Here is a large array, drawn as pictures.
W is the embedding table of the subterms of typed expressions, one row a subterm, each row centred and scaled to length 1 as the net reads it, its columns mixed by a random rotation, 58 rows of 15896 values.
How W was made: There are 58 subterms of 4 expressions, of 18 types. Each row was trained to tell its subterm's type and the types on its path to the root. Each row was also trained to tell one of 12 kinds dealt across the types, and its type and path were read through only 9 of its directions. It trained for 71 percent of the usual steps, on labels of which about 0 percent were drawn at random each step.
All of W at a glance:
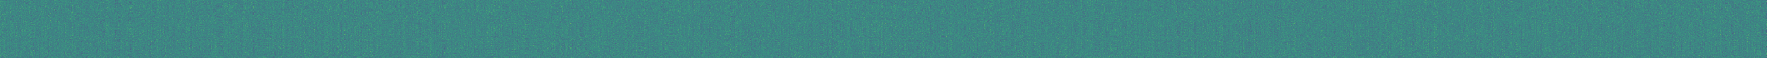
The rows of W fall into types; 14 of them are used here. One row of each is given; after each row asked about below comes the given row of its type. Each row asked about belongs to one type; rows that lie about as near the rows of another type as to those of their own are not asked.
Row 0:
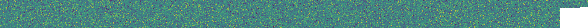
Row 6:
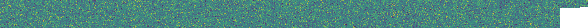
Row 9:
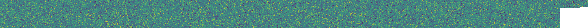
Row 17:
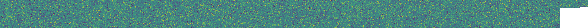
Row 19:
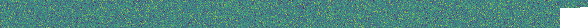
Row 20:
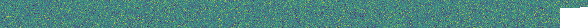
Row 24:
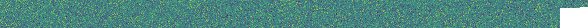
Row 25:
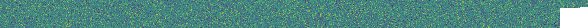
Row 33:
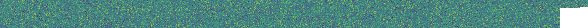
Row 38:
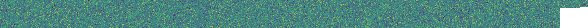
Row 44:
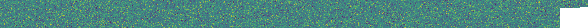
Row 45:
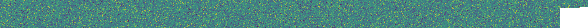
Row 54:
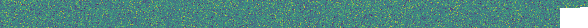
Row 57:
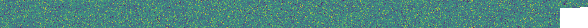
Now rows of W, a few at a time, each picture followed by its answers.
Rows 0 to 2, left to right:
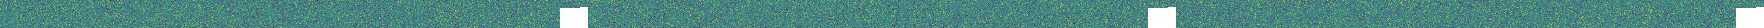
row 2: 9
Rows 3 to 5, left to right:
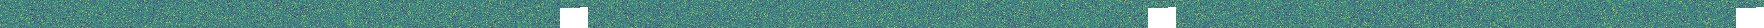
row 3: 17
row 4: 45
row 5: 0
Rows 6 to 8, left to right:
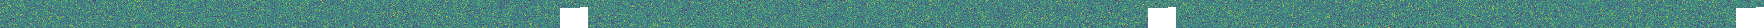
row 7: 6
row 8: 24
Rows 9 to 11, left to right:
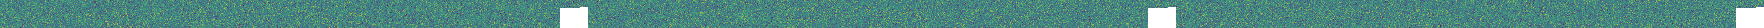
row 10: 9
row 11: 0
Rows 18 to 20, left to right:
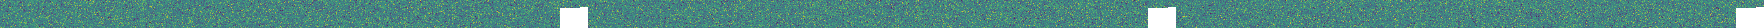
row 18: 38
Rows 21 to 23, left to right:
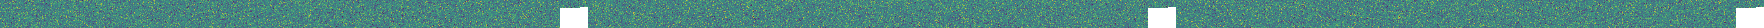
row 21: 44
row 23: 44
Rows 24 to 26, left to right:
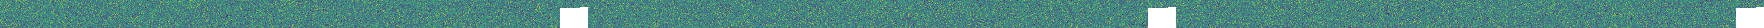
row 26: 33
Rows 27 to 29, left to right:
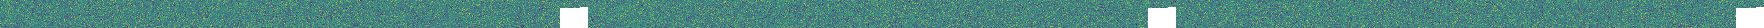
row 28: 24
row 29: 6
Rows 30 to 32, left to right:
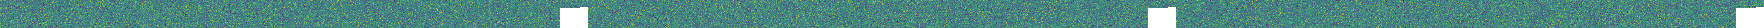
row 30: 0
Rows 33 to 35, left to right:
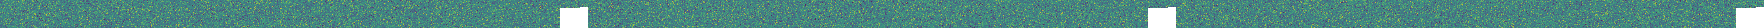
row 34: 0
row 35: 45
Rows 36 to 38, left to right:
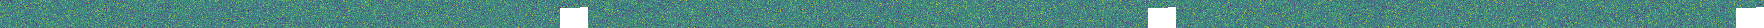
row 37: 54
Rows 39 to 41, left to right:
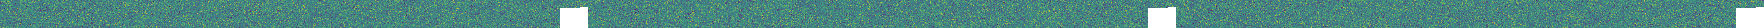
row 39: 54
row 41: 45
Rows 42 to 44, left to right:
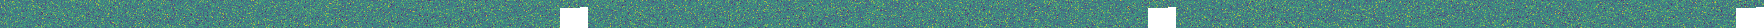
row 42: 44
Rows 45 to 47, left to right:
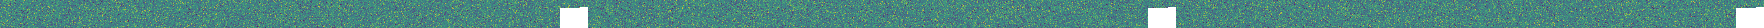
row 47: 45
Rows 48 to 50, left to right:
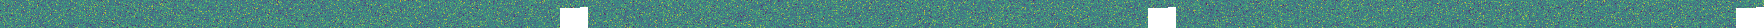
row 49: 44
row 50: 17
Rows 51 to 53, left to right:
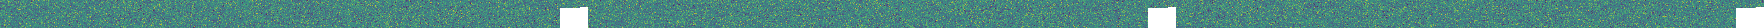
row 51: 54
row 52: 33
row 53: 24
